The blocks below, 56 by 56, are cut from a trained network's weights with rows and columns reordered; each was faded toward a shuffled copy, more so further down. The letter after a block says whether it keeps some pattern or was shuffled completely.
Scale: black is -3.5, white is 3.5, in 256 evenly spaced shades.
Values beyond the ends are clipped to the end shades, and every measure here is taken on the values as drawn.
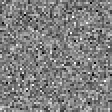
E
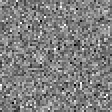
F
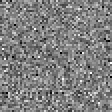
F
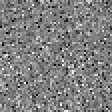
E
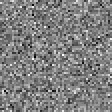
F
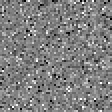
E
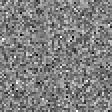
E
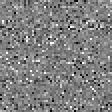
F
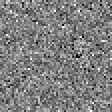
E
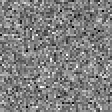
E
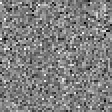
F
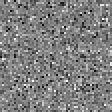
E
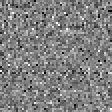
F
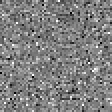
F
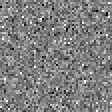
E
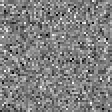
F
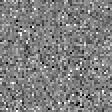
F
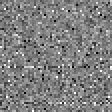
F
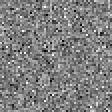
E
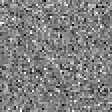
F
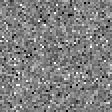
E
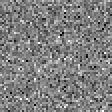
F
